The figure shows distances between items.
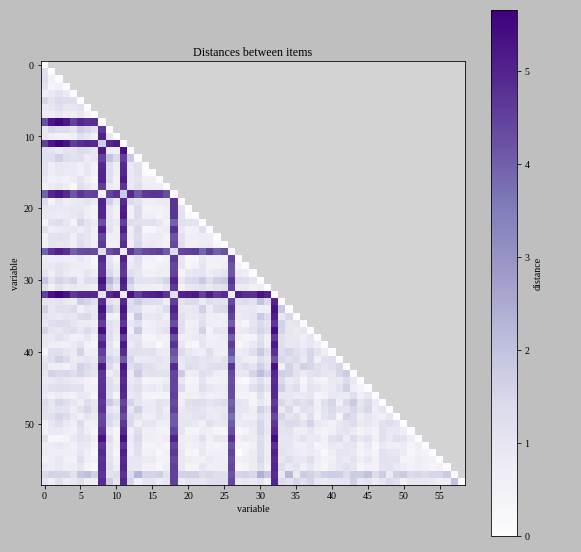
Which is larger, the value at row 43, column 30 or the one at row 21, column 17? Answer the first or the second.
the first
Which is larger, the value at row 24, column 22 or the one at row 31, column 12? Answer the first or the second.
the second
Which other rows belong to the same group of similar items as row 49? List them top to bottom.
0, 1, 2, 3, 4, 5, 6, 7, 9, 10, 12, 13, 14, 15, 16, 17, 19, 20, 21, 22, 23, 24, 25, 27, 28, 29, 30, 31, 33, 34, 35, 36, 37, 38, 39, 40, 41, 42, 43, 44, 45, 46, 47, 48, 50, 51, 52, 53, 54, 55, 56, 57, 58
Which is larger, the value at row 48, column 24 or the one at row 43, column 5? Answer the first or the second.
the second
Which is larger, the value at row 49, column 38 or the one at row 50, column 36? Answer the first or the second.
the second
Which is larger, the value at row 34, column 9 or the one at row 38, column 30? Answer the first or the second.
the first
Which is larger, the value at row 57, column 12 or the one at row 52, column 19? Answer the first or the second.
the first
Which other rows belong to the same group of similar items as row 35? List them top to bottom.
0, 1, 2, 3, 4, 5, 6, 7, 9, 10, 12, 13, 14, 15, 16, 17, 19, 20, 21, 22, 23, 24, 25, 27, 28, 29, 30, 31, 33, 34, 36, 37, 38, 39, 40, 41, 42, 43, 44, 45, 46, 47, 48, 49, 50, 51, 52, 53, 54, 55, 56, 57, 58
